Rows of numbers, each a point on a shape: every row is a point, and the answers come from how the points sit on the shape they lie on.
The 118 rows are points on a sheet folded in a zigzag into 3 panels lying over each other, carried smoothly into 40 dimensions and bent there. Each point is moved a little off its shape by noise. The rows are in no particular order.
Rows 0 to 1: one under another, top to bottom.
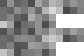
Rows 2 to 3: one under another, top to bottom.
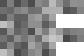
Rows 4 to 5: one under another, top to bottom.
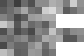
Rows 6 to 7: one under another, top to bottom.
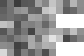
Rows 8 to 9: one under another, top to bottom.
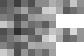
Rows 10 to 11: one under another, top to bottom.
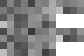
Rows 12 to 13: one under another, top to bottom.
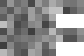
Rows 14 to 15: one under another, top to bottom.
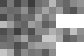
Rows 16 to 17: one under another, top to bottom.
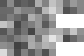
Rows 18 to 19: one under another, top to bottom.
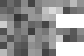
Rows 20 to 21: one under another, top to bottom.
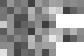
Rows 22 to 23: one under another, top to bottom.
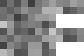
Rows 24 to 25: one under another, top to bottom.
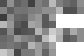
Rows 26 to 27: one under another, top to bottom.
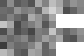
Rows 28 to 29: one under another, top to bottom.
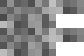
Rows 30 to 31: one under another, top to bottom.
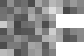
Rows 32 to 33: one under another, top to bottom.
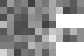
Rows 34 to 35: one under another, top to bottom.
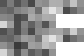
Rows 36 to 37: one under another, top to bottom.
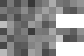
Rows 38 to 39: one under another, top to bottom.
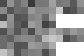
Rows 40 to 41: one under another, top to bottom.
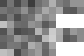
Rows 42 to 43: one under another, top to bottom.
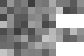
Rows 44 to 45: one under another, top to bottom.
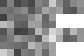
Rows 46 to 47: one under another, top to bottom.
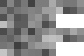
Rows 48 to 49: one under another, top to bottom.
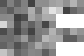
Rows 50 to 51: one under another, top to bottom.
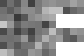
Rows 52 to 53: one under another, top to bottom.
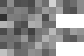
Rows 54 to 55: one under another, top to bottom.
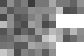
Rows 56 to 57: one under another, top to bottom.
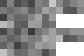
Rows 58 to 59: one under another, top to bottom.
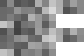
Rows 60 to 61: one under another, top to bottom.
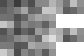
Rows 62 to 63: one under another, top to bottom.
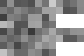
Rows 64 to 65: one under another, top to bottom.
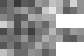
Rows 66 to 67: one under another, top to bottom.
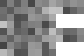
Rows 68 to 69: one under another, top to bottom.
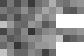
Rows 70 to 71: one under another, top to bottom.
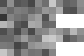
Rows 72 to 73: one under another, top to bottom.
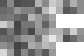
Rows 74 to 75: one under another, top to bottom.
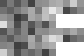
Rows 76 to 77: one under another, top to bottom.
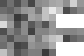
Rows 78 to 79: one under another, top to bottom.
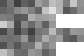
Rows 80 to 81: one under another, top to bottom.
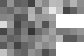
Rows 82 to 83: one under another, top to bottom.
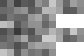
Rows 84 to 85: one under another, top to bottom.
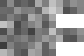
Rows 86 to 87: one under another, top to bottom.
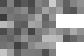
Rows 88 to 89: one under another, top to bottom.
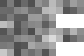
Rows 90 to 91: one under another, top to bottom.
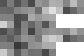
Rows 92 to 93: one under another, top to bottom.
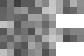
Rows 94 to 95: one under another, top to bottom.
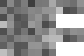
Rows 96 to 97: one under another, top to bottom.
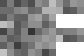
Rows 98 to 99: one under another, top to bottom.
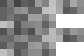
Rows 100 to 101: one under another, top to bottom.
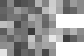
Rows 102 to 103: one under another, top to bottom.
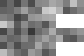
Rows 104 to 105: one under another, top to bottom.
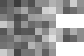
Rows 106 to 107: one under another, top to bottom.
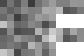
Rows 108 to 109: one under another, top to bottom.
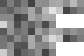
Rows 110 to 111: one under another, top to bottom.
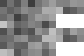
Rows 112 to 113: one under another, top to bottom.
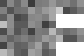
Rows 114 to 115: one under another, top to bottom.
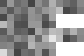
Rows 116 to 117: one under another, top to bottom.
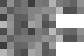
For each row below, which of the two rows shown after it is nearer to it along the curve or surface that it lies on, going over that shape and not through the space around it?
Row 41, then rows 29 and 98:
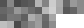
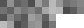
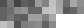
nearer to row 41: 29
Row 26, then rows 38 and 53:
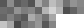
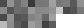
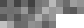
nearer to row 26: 38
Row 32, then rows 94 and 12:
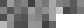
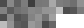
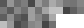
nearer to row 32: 12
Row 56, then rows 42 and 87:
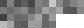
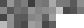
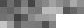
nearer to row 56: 42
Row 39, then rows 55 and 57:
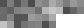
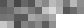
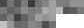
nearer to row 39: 55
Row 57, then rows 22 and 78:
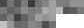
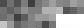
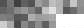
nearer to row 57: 22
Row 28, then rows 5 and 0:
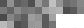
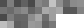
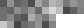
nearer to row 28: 0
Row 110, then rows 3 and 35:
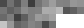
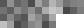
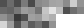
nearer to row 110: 35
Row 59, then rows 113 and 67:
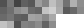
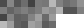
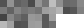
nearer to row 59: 113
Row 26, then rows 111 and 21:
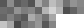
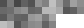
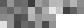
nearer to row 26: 21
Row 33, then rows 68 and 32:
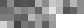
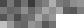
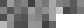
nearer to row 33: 32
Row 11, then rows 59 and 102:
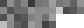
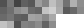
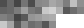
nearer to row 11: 59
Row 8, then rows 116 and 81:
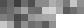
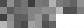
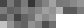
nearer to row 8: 81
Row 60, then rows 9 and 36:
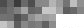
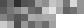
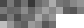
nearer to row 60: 9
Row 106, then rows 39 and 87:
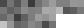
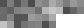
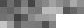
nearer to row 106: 87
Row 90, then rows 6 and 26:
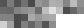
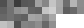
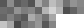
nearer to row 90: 6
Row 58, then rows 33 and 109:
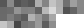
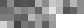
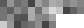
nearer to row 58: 33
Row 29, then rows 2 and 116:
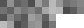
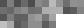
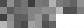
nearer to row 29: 116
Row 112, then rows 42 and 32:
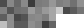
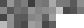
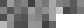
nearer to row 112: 42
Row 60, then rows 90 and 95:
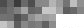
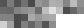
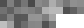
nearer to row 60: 90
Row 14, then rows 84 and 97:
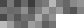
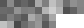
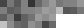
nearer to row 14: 97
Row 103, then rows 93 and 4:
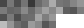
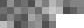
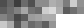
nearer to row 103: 4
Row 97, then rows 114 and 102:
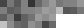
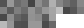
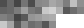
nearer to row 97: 102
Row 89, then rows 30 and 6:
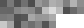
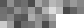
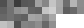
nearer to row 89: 6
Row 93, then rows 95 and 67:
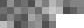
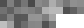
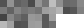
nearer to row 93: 67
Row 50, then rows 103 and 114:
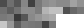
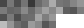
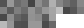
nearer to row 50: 103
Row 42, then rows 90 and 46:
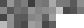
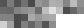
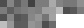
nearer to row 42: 46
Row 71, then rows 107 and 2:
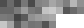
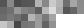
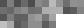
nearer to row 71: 2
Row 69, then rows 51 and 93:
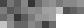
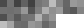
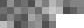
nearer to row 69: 51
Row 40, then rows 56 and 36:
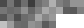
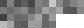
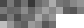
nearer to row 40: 36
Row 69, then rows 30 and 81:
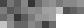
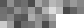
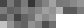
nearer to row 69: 81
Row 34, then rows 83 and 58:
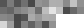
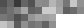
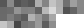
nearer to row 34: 83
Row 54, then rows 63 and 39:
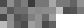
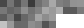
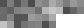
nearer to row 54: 39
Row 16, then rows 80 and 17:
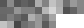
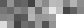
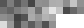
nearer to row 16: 80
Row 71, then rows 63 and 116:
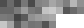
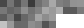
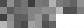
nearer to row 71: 63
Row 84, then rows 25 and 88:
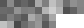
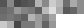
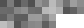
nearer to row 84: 25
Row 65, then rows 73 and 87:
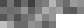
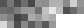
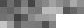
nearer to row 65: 87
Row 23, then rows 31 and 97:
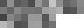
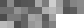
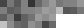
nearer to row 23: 31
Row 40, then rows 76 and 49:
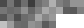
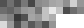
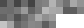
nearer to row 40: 49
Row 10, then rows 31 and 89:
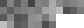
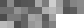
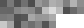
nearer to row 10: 89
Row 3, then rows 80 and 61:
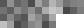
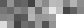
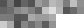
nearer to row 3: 80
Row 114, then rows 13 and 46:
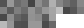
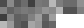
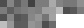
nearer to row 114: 13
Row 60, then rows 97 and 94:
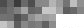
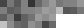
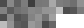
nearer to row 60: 97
